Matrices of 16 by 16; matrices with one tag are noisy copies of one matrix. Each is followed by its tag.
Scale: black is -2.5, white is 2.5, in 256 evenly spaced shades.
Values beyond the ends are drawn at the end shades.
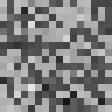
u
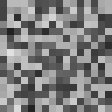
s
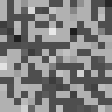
u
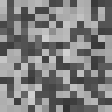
u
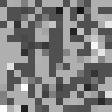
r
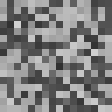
u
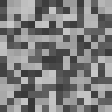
s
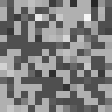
u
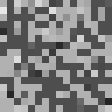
u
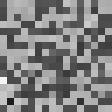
s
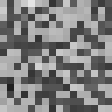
u
